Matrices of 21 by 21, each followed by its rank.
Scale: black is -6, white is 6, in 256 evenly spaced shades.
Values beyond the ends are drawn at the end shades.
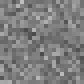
full rank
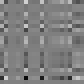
one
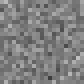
full rank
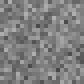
full rank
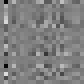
two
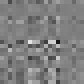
two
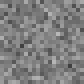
full rank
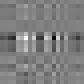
one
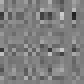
two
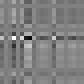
one
